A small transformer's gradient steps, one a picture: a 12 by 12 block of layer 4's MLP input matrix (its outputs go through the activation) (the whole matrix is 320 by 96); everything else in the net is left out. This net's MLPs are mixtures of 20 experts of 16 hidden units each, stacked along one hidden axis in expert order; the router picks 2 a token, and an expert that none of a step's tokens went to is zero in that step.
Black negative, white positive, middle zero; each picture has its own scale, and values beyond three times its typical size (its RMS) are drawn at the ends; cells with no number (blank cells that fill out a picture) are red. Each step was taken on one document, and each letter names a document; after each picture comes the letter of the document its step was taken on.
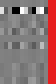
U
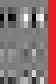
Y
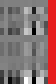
Y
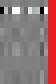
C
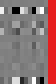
U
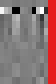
C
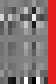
Y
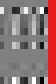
U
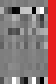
U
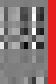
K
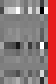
C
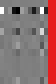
C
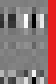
Y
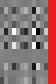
K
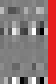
U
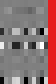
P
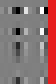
C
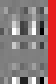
U
